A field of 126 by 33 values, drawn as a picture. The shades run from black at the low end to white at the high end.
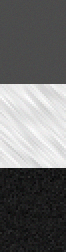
It is made of 3 by 1 panels. Panel 1,1: low, flat. Panel 2,1: very high, slanting down to the right, faint in contrast. Panel 3,1: very low, fine-grained, faint in contrast.
